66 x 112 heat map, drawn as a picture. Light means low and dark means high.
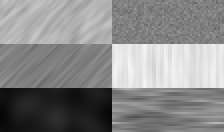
The table splits into 3 rows of 2 panels. Panel 1,1: low, slanting up to the right, faint in contrast. Panel 1,2: middling, fine-grained, faint in contrast. Panel 2,1: middling, slanting up to the right, faint in contrast. Panel 2,2: very low, streaked downward, faint in contrast. Panel 3,1: very high, smooth, faint in contrast. Panel 3,2: middling, streaked across.
